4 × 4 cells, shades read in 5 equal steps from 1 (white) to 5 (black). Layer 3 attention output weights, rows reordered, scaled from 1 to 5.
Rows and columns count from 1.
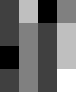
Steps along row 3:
down up down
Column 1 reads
4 4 5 4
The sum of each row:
14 13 14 12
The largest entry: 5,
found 2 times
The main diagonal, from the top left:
4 3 4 1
